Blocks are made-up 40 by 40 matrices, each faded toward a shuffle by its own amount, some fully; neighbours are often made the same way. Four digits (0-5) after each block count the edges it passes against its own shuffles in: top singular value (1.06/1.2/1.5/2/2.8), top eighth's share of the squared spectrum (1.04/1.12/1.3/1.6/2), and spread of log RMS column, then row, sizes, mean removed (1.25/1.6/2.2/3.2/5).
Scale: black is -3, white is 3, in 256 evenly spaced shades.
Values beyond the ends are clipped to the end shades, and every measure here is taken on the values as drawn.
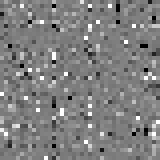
3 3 1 0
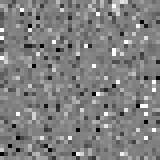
1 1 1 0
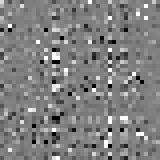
4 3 2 2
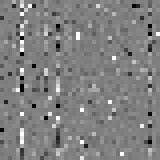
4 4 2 0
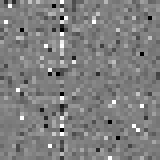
3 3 1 0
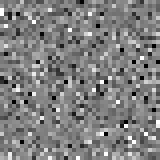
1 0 0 0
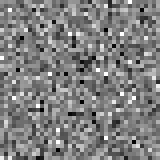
0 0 0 0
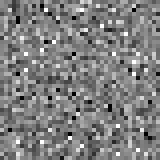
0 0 0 0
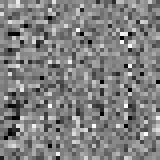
3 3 2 1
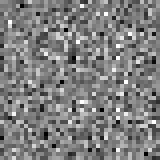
3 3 0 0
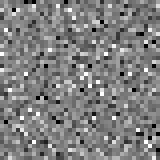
0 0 0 0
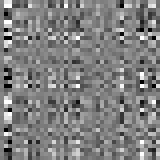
4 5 4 3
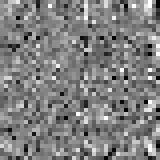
4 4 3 2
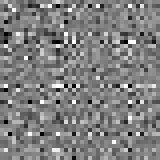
4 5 2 3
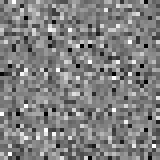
2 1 0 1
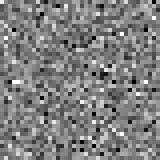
2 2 1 0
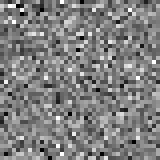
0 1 0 0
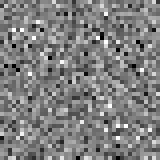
2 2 0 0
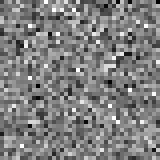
0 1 0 0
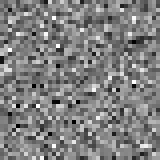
0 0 0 0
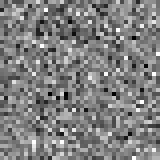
0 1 0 0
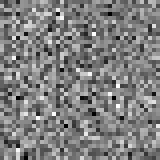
3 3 1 0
